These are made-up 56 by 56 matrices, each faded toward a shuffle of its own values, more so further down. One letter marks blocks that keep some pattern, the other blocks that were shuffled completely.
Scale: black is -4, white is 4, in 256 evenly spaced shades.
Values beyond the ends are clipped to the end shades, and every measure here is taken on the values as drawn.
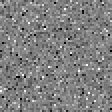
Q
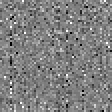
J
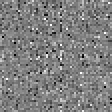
J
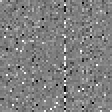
J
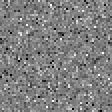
Q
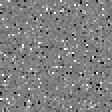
Q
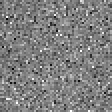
Q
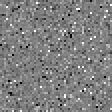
Q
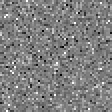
Q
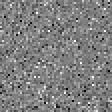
Q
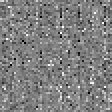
J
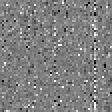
J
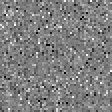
Q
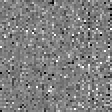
J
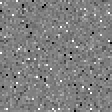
Q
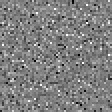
Q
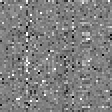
J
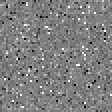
Q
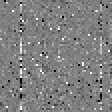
J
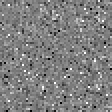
Q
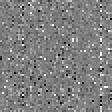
J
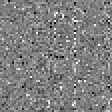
J
